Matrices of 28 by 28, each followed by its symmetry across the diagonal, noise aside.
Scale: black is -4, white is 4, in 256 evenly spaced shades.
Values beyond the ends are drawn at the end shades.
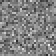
neither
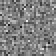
antisymmetric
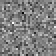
antisymmetric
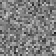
neither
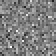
neither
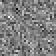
antisymmetric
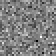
antisymmetric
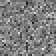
neither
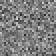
neither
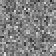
neither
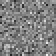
neither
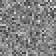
neither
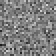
neither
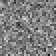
antisymmetric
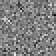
antisymmetric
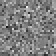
antisymmetric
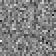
neither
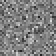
antisymmetric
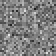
antisymmetric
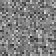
antisymmetric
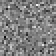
antisymmetric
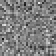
antisymmetric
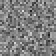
neither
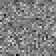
neither
